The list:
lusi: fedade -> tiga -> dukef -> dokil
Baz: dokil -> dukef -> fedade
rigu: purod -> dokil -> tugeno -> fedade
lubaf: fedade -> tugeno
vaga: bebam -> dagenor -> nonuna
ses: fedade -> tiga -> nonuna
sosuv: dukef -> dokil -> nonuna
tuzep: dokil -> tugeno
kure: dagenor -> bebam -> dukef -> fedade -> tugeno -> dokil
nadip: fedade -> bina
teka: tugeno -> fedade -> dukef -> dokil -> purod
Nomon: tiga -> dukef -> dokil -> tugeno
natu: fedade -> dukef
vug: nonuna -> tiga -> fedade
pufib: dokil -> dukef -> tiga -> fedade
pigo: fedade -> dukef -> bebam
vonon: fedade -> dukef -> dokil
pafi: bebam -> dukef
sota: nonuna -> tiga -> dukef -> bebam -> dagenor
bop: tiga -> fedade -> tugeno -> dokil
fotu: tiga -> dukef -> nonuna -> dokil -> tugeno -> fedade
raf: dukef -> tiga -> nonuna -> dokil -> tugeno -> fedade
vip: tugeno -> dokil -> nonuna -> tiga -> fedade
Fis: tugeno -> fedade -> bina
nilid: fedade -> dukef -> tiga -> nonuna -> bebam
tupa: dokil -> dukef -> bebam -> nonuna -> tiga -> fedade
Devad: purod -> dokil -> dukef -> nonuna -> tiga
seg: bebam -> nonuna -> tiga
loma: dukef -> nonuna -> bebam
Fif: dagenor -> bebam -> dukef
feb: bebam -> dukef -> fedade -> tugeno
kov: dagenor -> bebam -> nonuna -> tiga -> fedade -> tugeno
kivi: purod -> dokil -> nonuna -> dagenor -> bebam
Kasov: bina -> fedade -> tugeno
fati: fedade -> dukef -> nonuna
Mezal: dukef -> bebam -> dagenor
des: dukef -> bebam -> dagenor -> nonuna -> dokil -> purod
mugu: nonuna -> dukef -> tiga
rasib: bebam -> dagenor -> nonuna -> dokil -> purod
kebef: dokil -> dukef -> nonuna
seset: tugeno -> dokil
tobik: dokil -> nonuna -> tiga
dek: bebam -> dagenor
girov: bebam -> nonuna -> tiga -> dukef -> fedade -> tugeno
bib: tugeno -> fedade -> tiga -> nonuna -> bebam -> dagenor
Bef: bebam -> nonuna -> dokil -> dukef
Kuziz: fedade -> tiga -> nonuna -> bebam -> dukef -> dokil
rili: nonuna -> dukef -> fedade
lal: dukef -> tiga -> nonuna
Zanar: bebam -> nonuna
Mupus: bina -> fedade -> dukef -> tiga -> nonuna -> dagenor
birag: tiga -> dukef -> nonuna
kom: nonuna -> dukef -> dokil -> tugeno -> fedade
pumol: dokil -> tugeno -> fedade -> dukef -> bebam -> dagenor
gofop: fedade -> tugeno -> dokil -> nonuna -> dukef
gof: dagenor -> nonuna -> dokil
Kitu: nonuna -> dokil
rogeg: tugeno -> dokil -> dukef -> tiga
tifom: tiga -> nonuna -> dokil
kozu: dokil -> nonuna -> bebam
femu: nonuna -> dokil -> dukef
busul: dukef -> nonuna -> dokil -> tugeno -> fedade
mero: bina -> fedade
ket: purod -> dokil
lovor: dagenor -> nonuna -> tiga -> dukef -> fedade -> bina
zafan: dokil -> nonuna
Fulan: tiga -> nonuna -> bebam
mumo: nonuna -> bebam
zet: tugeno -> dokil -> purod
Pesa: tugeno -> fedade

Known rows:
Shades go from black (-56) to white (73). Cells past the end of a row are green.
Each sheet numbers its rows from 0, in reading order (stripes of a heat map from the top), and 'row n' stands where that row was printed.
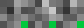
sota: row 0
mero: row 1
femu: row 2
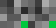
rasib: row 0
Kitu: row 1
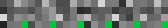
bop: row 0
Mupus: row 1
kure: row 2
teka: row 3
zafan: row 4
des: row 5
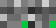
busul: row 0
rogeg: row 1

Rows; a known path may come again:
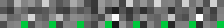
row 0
kom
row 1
sosuv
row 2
fotu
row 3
seg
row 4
tuzep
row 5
Fis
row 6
gofop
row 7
Baz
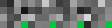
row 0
dek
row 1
busul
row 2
kov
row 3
lusi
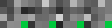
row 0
lovor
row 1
bib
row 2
bop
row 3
Kuziz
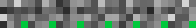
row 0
rogeg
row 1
femu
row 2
Fulan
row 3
feb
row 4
pafi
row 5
mugu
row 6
pigo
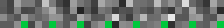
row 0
girov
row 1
Kasov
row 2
vaga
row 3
Kitu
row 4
zafan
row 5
des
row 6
vonon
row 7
rasib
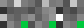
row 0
teka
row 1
Mupus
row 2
pufib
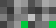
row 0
vug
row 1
birag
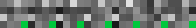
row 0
lal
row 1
vip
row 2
seset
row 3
nilid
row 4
lubaf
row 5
Bef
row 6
kure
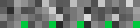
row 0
sota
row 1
mero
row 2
ses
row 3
pumol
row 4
fati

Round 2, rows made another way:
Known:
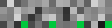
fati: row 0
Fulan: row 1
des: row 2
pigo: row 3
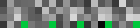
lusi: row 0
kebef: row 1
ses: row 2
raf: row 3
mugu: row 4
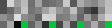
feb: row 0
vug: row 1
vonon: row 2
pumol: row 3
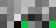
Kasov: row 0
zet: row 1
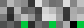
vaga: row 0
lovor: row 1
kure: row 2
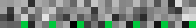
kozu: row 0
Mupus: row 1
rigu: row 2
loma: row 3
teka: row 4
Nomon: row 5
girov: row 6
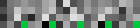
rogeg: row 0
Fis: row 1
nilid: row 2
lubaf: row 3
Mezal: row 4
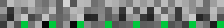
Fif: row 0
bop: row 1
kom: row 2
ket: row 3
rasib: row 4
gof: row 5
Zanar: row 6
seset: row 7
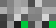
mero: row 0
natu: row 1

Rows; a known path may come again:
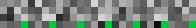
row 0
zafan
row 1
mugu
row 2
tifom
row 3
rili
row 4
Mezal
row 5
fotu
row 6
kebef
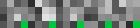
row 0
birag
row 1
lovor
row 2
lal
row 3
tuzep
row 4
pafi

